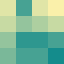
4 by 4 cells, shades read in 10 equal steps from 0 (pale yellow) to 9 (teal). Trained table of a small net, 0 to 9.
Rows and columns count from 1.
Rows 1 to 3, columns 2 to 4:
7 1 0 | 4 3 2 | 8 8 7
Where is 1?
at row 1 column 1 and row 1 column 3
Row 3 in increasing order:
4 7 8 8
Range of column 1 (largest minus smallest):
4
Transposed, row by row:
1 2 4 5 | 7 4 8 7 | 1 3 8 7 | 0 2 7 9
